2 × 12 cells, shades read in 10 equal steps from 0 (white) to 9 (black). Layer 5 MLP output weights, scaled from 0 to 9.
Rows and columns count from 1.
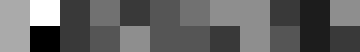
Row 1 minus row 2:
0 -9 0 -1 3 0 -1 -3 0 1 0 -3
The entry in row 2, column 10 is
6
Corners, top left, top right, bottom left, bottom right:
3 4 3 7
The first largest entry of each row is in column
11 2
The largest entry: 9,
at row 2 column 2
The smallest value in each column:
3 0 7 5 4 6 5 4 4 6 8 4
